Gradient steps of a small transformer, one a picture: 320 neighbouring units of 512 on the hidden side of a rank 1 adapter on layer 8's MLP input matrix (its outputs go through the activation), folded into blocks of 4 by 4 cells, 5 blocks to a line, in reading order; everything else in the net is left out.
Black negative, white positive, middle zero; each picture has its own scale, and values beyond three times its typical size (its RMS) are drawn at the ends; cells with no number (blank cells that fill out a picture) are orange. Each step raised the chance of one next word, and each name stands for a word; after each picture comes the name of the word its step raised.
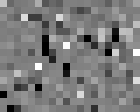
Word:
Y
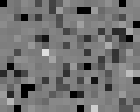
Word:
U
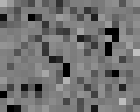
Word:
Y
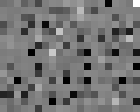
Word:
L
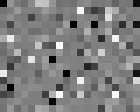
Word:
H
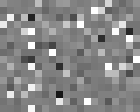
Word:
U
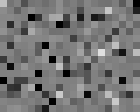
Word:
Y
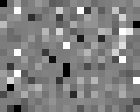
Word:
H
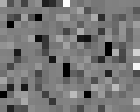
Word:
Y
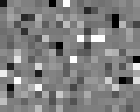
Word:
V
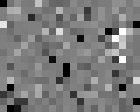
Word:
H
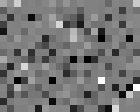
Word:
V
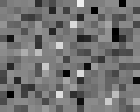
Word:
U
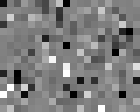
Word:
H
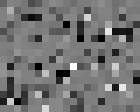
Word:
V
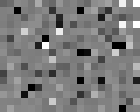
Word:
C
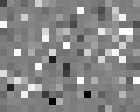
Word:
H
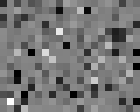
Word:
L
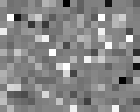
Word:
L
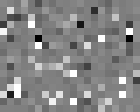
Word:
U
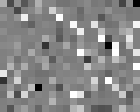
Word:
Y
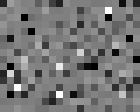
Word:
U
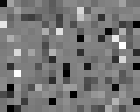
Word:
H
